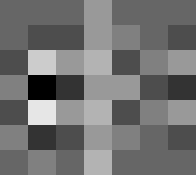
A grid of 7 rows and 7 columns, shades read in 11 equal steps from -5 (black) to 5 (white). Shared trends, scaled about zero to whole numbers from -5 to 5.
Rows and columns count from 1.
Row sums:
-5 -7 3 -11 4 -7 -3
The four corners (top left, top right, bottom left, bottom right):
-1 -1 -1 -1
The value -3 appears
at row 4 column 3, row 4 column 7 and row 6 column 2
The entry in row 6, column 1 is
0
